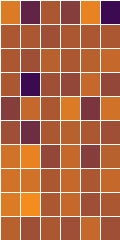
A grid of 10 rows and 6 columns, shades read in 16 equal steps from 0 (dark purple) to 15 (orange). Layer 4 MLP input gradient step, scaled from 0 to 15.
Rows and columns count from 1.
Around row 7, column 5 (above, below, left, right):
9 9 11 10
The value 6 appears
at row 1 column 4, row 5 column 1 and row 7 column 5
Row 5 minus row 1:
-7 8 0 7 -9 12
